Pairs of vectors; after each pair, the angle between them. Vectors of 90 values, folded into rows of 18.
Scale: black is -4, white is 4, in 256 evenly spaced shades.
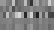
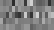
nearly opposite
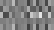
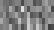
partly opposed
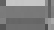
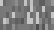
orthogonal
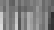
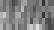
partly aligned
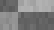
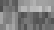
nearly parallel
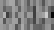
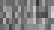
nearly opposite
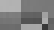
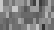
partly aligned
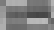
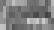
nearly parallel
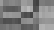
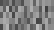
orthogonal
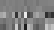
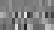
nearly parallel
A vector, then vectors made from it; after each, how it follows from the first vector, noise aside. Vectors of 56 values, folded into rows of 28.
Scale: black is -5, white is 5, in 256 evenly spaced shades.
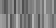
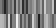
scaled up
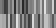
scaled up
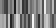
scaled up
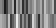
scaled up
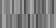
wrapped around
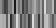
scaled up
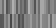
wrapped around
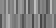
wrapped around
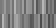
wrapped around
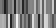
scaled up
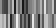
scaled up
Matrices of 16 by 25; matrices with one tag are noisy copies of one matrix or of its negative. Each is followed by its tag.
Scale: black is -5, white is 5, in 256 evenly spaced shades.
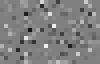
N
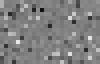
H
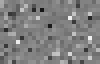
H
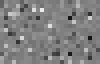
H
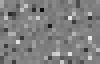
H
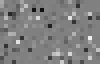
H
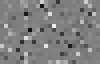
N
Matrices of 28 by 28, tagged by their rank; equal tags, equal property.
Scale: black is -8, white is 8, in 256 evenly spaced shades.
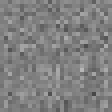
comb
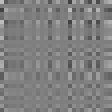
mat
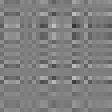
mat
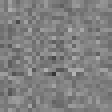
comb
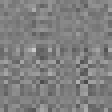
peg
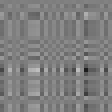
mat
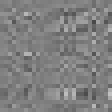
peg
